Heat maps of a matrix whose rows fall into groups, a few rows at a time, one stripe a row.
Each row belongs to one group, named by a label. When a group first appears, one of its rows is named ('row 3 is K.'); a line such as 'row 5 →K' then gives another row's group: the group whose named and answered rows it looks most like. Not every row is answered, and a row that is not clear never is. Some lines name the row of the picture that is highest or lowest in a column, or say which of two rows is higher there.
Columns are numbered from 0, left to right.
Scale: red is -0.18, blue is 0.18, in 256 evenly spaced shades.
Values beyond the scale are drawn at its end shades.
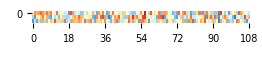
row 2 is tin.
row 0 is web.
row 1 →tin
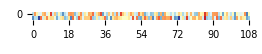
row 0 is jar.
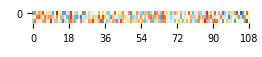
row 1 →web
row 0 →web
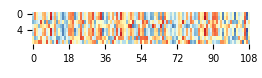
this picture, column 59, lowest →7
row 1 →jar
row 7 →web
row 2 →tin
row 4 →jar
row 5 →jar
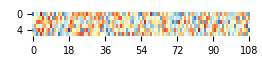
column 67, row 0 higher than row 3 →No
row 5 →tin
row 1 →web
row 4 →web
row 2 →web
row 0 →tin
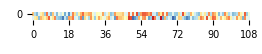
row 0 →tin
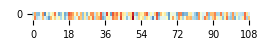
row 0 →jar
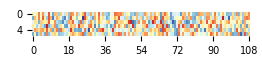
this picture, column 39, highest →3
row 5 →tin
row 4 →web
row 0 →web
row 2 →jar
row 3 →tin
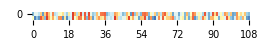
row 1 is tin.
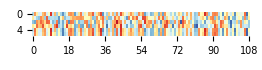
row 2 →web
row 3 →web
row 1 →tin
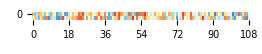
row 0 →tin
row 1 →tin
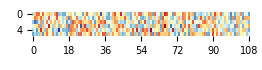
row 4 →tin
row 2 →tin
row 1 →web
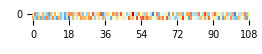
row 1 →tin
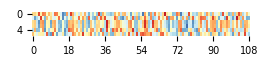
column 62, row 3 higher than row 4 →Yes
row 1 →tin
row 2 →jar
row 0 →web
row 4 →jar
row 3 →jar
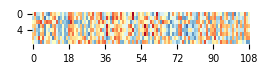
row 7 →tin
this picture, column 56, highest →0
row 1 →jar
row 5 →jar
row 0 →jar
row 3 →jar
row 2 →web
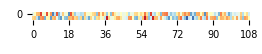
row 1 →jar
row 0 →web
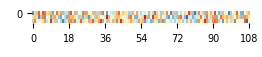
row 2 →jar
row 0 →web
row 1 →jar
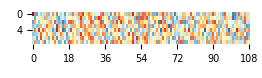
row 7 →jar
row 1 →tin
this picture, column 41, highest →2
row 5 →tin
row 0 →tin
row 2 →jar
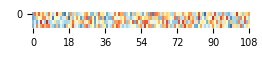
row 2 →tin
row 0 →web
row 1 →web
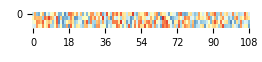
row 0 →jar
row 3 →web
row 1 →web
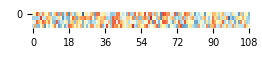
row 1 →tin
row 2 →web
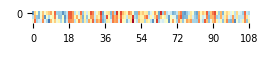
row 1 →jar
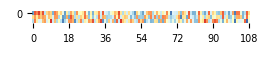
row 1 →web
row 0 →web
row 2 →jar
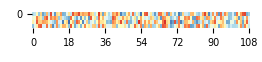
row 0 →tin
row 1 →web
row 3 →web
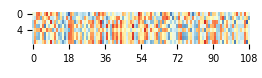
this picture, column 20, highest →1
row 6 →jar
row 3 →jar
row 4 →web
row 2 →jar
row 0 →web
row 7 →jar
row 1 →web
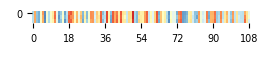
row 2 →jar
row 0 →jar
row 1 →jar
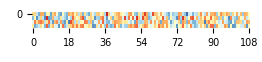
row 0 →jar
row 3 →tin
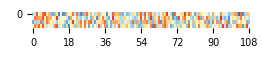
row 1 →web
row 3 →web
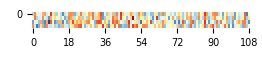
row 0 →jar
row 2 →tin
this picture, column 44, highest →3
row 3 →tin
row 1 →jar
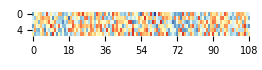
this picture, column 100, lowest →4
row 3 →tin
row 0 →tin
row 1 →web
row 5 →tin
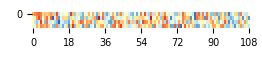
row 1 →web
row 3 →web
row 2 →tin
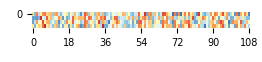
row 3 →web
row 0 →web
